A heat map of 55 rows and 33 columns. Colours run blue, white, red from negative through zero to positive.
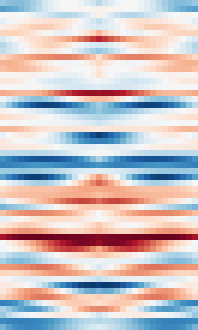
Mirror symmetry: left to right. Grain: streaks across. Slope: none. Ninth with the highest average: bottom middle.
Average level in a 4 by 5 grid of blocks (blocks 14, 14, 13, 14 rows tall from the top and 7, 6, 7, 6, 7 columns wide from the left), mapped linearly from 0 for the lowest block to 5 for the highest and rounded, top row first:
2 2 2 2 2 / 1 0 0 0 1 / 3 4 5 4 3 / 1 2 2 2 1
